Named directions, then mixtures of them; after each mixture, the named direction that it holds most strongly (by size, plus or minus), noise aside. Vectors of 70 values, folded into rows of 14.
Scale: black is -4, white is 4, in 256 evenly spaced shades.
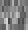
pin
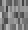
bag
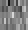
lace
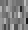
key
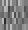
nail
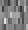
pin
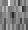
lace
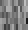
key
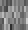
nail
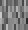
bag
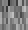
lace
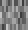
bag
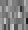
key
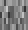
bag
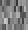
pin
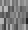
nail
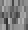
pin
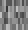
bag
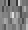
lace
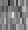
lace
